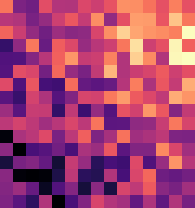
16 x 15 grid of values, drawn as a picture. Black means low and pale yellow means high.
Ninth with the highest average: top right. Slope: up to the top right. Ninth with the lowest average: bottom left. Stripes: none. Mirror symmetry: none.
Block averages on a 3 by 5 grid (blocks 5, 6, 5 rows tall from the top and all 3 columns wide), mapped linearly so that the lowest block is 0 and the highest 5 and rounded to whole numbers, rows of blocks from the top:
2 3 3 5 5 | 2 2 2 3 3 | 0 0 1 2 2
